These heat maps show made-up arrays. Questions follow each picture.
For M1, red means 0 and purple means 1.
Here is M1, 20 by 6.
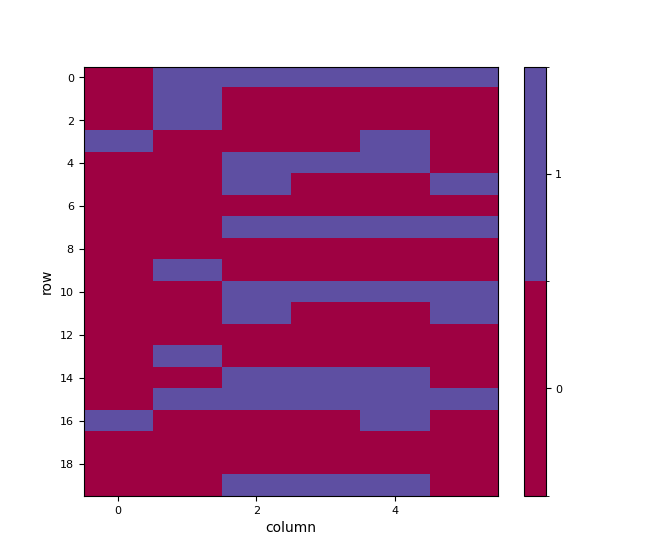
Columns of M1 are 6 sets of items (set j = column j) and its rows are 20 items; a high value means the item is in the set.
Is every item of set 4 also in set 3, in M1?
no
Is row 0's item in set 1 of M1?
yes
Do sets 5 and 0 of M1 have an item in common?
no
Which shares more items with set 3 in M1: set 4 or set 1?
set 4
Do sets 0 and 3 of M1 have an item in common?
no
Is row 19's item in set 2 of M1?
yes
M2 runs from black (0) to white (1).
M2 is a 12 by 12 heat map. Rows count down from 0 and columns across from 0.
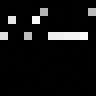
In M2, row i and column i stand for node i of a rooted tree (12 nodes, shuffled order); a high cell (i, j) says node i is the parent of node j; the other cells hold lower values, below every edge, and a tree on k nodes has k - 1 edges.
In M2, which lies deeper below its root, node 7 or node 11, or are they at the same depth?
the same depth
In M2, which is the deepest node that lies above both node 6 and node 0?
4
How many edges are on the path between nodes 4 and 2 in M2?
1
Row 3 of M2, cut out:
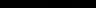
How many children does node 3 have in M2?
0
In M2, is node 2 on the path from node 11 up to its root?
yes
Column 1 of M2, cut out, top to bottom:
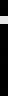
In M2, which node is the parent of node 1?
2
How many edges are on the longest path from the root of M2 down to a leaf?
2
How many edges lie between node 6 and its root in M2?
2
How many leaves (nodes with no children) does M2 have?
9
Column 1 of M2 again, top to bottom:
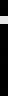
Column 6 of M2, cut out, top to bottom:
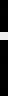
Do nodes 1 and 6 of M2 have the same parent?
no
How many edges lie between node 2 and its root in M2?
0
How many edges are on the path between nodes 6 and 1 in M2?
3
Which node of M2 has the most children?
4
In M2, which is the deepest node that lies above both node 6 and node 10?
4
